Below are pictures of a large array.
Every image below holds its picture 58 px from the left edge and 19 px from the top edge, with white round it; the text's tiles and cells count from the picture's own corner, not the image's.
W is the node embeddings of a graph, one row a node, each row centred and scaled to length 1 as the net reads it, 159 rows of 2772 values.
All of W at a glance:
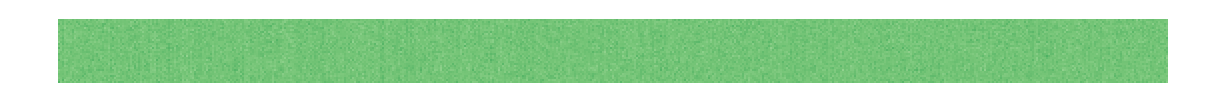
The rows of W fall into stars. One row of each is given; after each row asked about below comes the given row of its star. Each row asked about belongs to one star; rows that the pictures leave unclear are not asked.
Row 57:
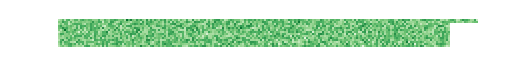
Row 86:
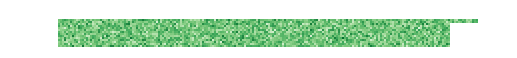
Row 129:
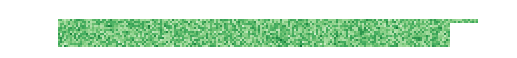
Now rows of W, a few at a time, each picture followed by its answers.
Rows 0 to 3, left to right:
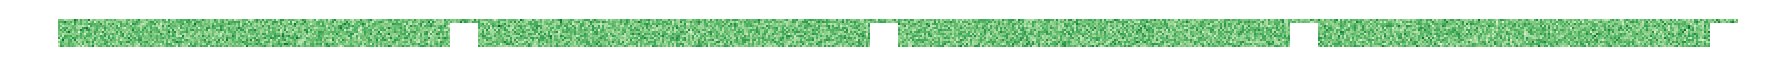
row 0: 57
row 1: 86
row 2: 86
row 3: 129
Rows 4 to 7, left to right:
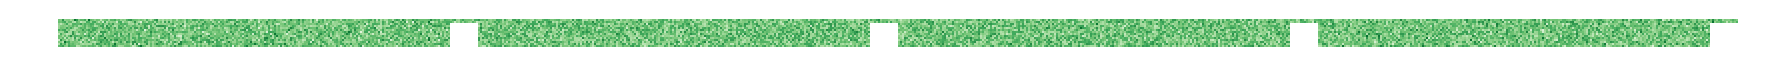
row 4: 57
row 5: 129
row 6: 57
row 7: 86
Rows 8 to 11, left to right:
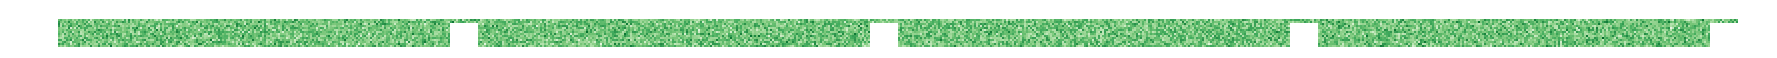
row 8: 86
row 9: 129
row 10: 57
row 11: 86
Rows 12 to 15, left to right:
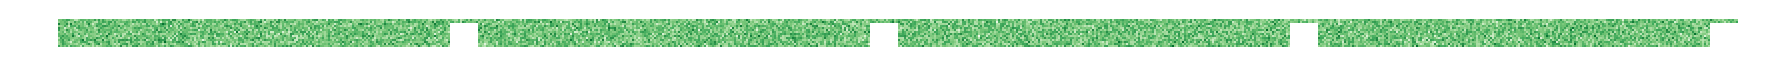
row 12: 86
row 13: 129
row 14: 86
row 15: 129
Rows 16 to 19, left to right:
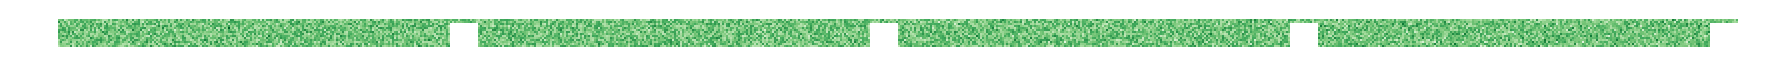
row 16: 57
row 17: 57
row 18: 57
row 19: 129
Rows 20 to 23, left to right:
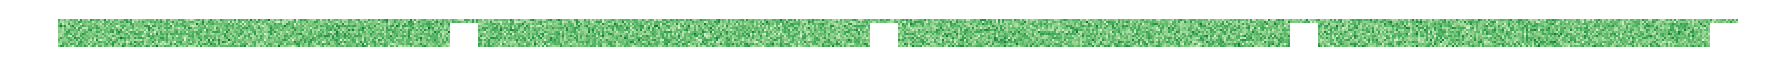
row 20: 129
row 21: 57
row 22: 86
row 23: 129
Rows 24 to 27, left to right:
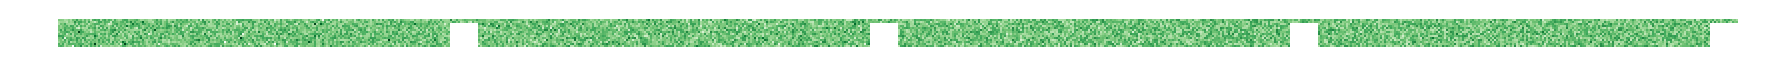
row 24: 129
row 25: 86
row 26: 57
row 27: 129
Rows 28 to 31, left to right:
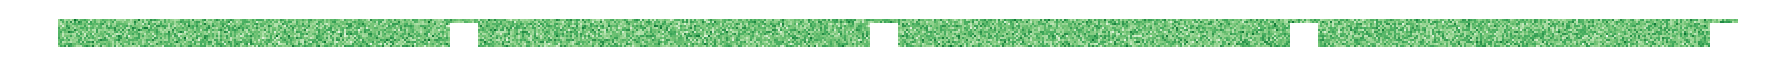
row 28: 57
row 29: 57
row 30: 86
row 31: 57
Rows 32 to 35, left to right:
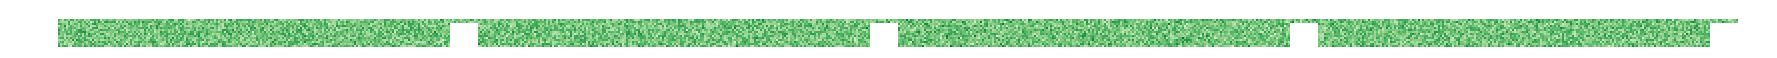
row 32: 129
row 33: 86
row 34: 86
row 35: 86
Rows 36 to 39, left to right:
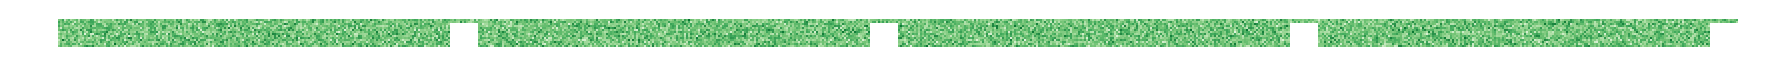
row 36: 57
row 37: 129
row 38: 129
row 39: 57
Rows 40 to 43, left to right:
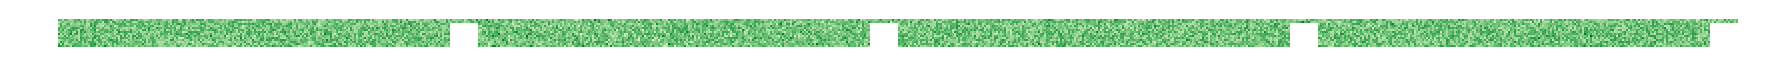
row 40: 129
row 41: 86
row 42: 86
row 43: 129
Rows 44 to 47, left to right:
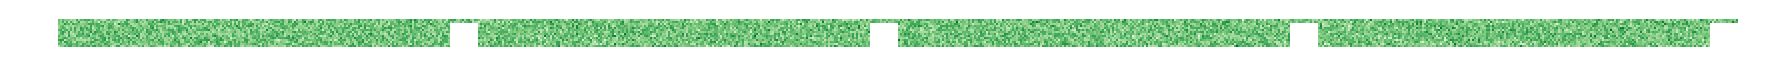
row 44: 57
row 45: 129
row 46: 86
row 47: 129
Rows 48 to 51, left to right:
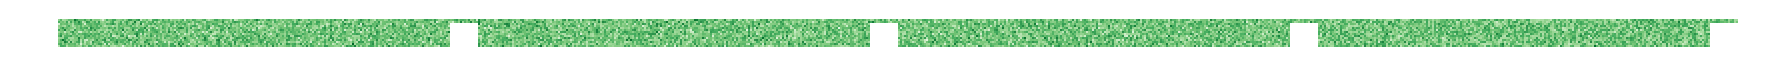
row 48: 57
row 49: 86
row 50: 57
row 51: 129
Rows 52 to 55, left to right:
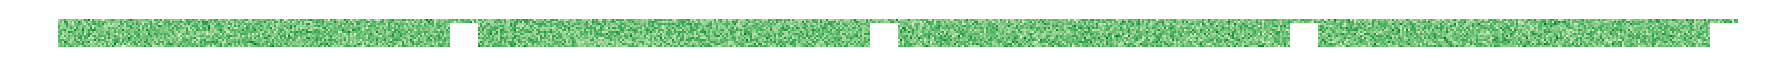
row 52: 57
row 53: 129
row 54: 57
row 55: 57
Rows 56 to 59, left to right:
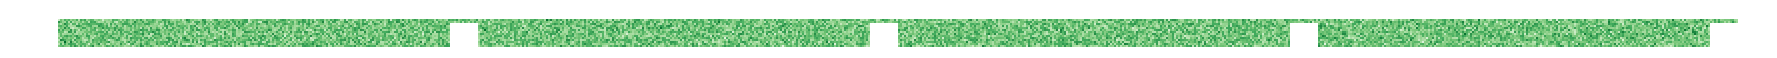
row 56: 57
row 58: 57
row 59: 129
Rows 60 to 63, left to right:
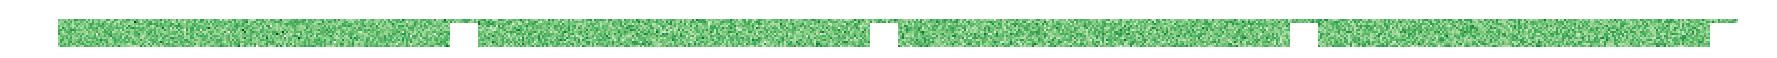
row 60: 57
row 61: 86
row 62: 129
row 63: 86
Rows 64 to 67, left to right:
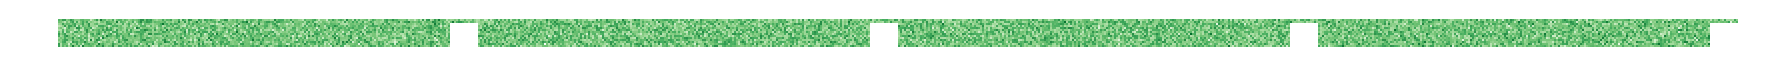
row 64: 86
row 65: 57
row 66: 57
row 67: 86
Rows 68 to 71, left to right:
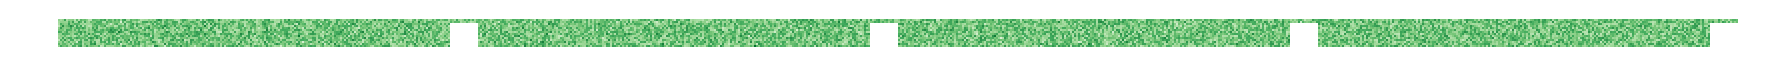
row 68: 129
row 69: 129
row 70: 86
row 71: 86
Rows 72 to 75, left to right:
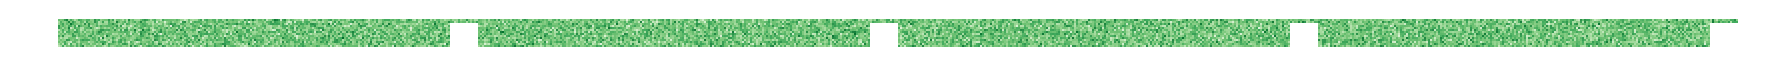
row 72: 86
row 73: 129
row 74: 86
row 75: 86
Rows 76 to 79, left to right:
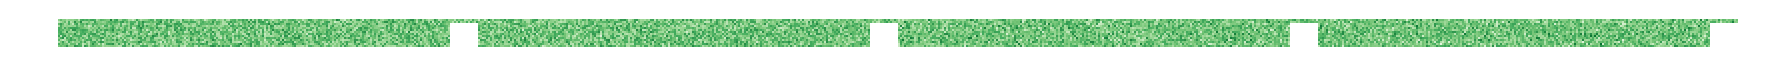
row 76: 129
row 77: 57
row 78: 57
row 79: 129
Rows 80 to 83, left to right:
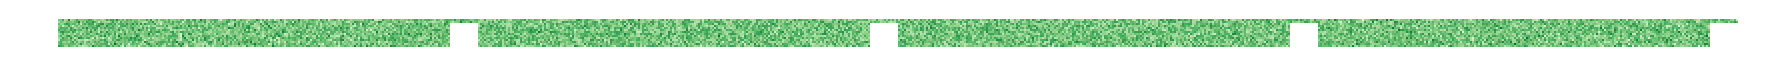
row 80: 57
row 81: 129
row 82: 57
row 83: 57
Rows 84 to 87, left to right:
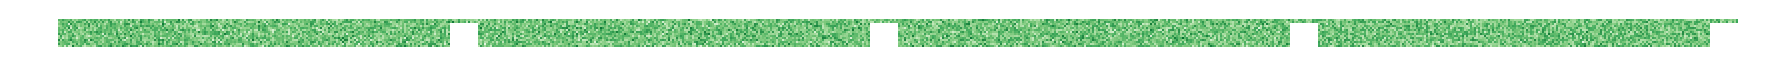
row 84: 86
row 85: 129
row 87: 129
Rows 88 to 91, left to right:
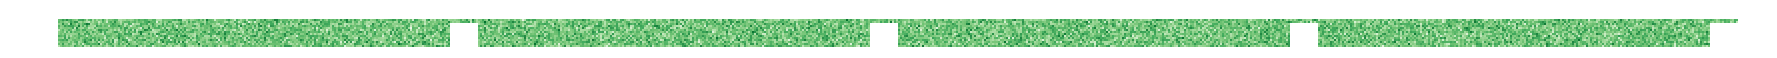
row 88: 86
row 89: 57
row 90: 86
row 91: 57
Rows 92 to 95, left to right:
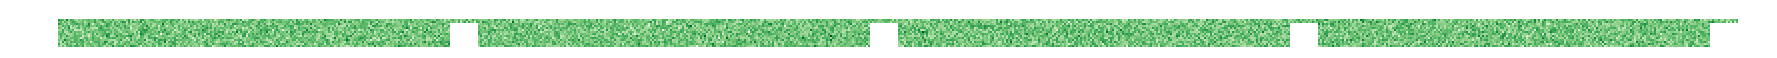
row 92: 86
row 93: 57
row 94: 129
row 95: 86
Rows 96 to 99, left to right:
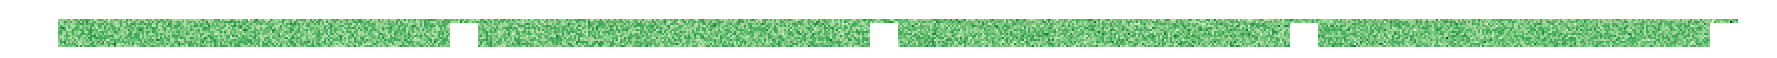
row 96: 57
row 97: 57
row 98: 129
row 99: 129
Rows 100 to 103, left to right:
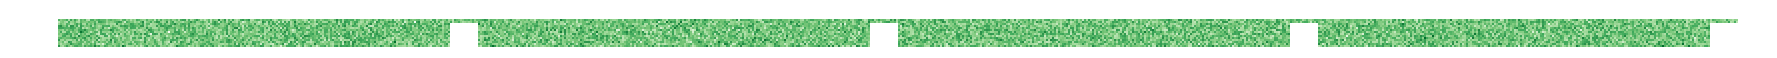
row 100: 129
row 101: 86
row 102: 86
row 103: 86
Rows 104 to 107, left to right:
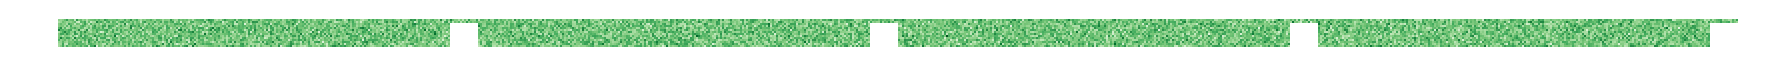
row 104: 129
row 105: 57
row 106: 86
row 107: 86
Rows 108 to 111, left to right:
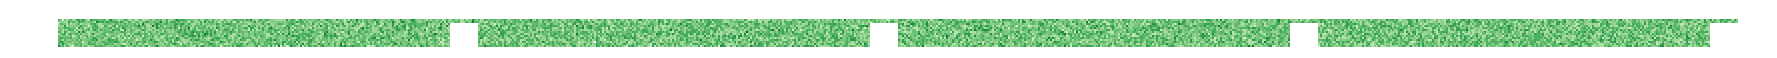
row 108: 129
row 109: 129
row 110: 86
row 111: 57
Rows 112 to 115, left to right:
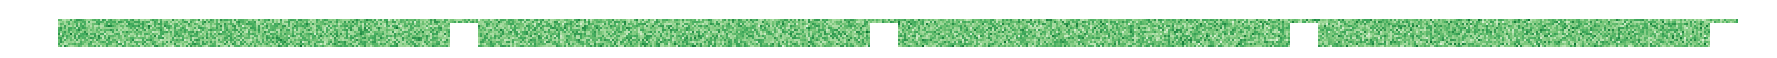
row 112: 129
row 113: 57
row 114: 86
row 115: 129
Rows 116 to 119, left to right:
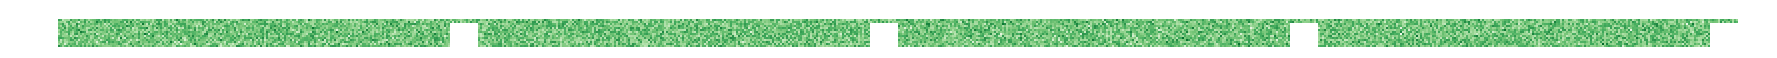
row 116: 129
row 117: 129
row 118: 86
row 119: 57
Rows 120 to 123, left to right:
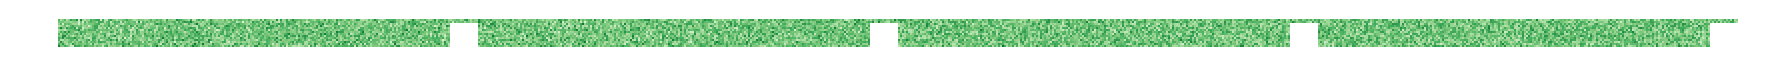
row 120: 129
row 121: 86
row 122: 86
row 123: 129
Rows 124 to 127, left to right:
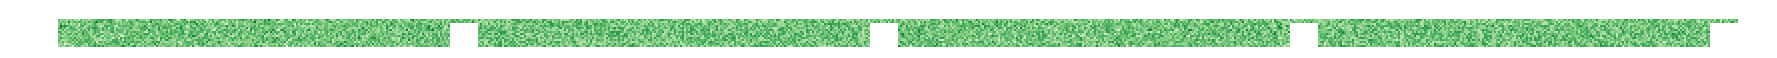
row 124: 129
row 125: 129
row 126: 129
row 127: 129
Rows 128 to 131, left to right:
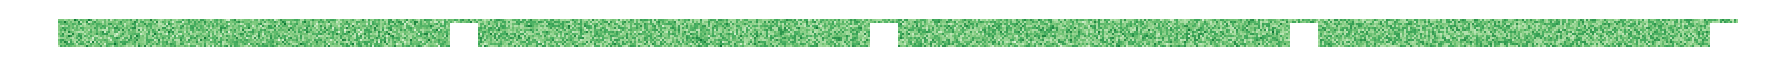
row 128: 57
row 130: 129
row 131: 57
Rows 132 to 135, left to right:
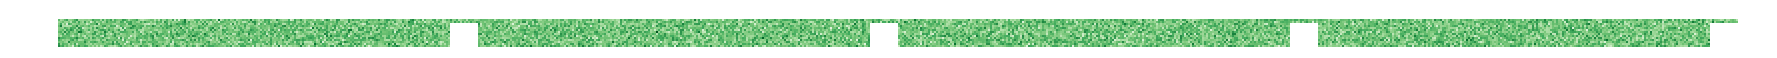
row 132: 129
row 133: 86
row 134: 57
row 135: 86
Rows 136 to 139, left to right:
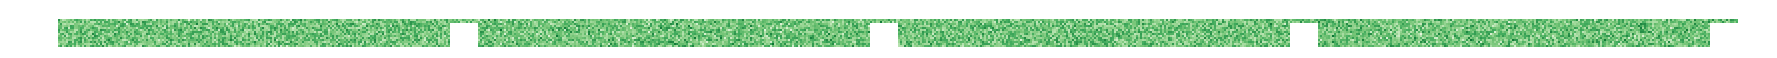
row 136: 129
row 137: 57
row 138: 57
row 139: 86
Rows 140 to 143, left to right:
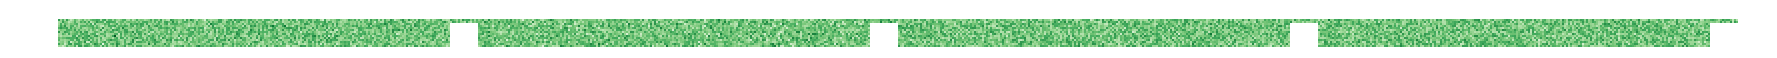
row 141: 57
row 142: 57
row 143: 57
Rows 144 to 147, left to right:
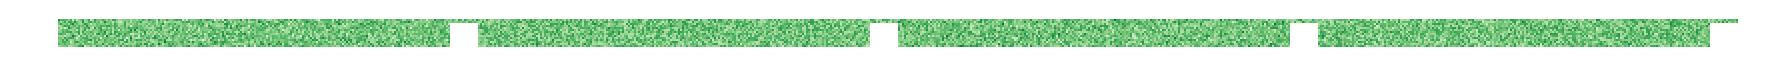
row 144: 86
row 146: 86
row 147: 129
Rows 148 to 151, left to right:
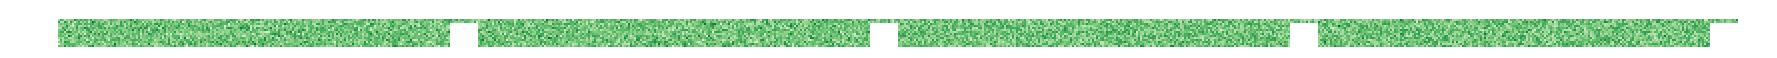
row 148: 57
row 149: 57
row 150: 129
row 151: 86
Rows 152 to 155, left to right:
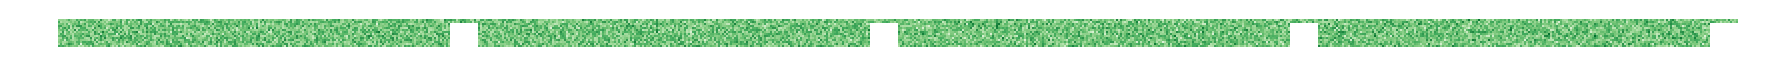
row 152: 57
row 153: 86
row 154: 129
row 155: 129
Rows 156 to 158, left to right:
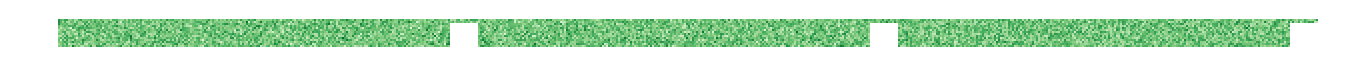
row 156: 86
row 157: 57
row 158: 86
